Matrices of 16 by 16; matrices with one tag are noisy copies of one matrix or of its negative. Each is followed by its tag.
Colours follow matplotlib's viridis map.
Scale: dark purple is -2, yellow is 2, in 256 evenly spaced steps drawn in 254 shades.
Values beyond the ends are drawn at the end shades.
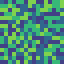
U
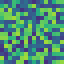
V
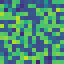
V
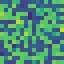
V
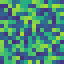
V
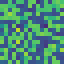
U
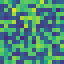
V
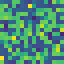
V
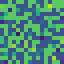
U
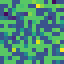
V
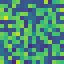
V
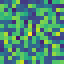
V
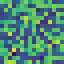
V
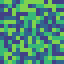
V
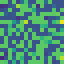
U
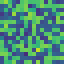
V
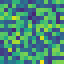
V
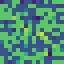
V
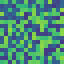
U
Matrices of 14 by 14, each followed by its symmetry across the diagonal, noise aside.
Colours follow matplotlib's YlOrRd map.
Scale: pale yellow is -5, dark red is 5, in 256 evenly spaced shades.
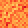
symmetric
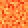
antisymmetric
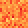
neither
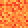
antisymmetric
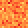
antisymmetric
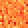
neither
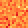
antisymmetric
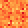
antisymmetric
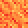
antisymmetric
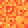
symmetric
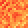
symmetric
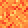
symmetric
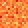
symmetric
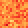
neither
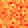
neither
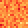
neither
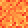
symmetric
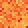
symmetric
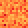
neither
